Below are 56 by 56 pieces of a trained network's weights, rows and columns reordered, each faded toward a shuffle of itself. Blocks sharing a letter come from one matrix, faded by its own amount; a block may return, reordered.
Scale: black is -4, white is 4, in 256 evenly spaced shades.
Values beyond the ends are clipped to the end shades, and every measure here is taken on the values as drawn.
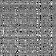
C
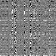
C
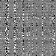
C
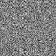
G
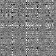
C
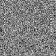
G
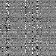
C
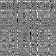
C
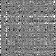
C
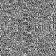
G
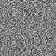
G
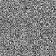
G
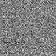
G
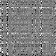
C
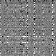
C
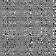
C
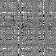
C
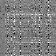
C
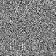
G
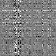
C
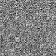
G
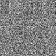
G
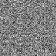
G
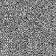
G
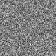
G
